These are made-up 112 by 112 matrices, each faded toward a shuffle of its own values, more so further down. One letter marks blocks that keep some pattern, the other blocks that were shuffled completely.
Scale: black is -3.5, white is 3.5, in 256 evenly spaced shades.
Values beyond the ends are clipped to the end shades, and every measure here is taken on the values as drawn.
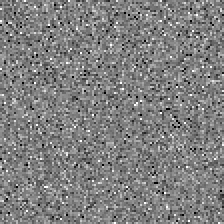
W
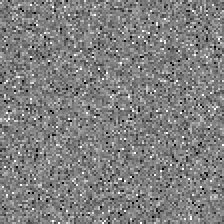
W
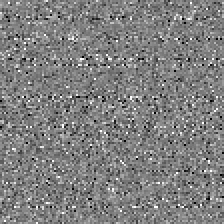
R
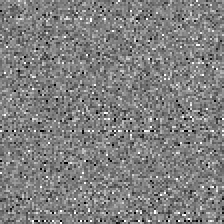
R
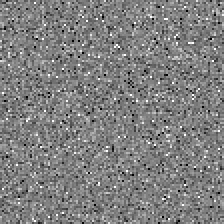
W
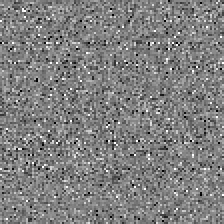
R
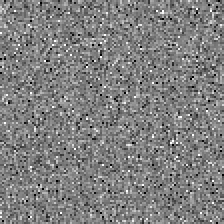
W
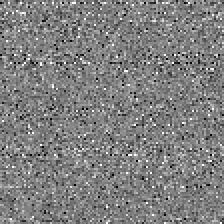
R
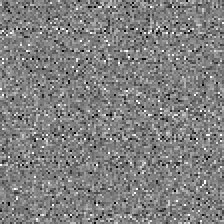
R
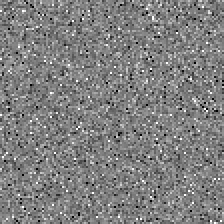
W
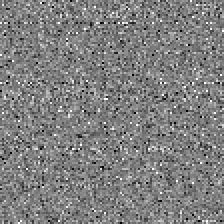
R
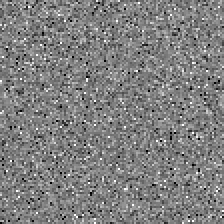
W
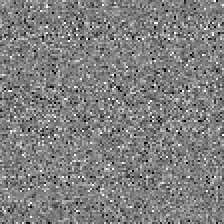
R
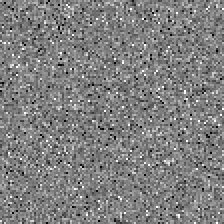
W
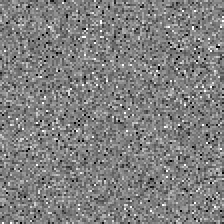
W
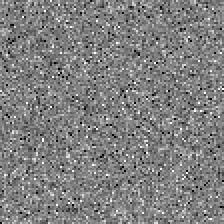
W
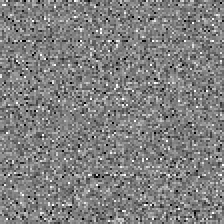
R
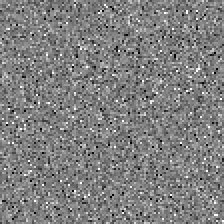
W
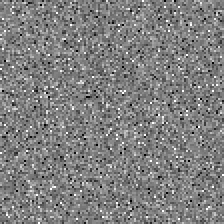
W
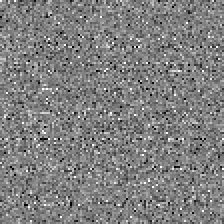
R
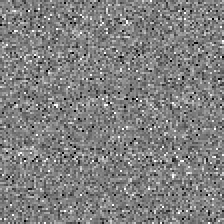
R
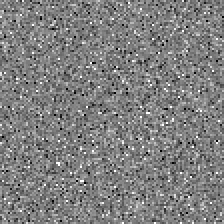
W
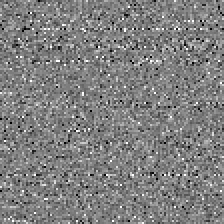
R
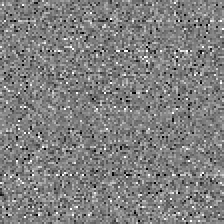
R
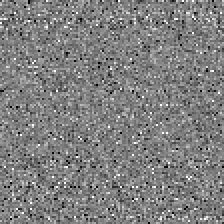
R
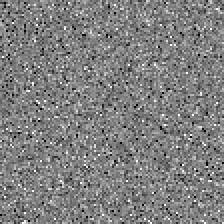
W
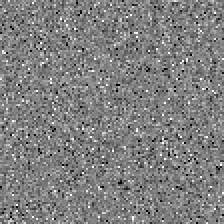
W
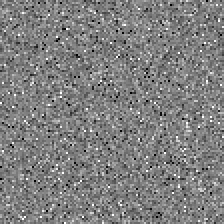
W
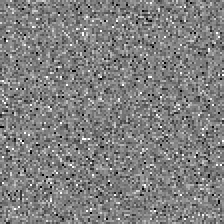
W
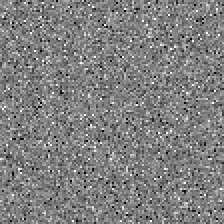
W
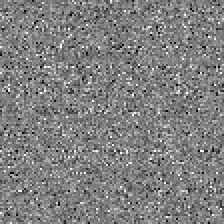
R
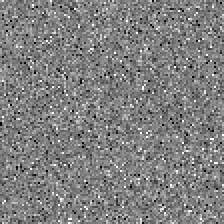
W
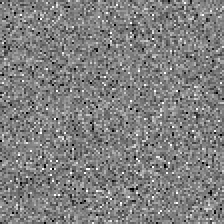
W
